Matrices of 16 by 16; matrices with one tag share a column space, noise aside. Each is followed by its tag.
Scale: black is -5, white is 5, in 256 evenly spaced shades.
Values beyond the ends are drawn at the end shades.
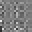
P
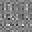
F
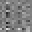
P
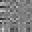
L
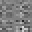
P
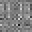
F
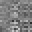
P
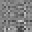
P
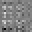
P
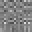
L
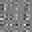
F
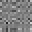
L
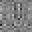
F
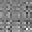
P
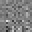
P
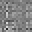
P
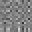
L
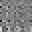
P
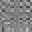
L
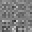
P
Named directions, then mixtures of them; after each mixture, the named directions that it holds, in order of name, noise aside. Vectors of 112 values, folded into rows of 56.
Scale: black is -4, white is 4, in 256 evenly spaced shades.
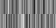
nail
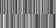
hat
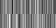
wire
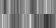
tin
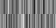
nail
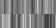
tin, wire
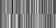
wire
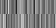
hat, nail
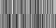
wire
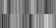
tin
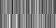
wire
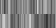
hat, tin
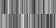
nail, tin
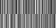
hat, wire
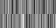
nail, wire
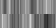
tin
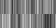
tin, wire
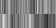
hat, tin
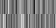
hat, nail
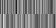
hat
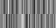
nail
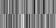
nail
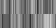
tin, wire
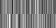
wire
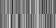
wire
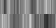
tin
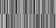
hat, nail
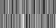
nail, wire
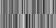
hat, nail
